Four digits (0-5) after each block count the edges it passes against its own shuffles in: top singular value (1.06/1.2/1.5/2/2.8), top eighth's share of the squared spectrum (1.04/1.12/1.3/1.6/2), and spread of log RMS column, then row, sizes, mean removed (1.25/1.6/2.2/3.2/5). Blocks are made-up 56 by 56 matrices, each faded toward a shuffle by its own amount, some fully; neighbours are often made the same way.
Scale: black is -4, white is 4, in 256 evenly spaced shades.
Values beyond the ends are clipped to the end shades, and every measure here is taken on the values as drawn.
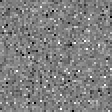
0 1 0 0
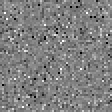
1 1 0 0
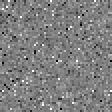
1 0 0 0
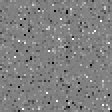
1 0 0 0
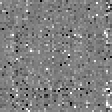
3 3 2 1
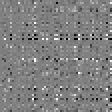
4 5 3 3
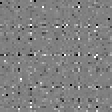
4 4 2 2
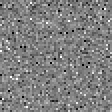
0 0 0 0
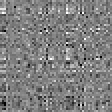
4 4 3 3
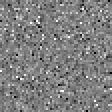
1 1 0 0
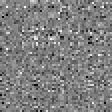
4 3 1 2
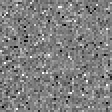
0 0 0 0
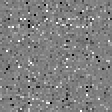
2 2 1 1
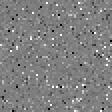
1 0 0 0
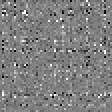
2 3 2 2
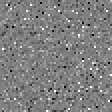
0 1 0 0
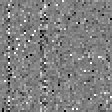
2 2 2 0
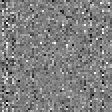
2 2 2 0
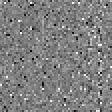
1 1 1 0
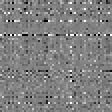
4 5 1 3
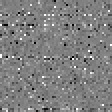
4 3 1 2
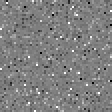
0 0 0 0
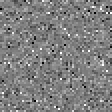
3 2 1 1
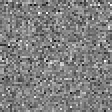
0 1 0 2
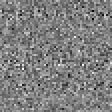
1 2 0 2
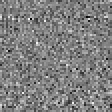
0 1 0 2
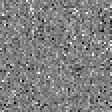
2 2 1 0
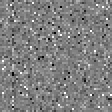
1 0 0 0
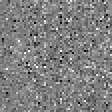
1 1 2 0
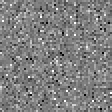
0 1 1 0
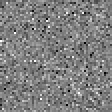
0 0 1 0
